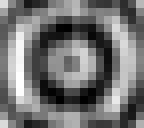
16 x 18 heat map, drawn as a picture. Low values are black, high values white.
No overall slope runs across the table. Concentric rings centre on the centre. No single row or column stands out from its neighbours.
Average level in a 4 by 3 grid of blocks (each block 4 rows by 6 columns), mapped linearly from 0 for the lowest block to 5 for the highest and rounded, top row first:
312 / 533 / 523 / 301
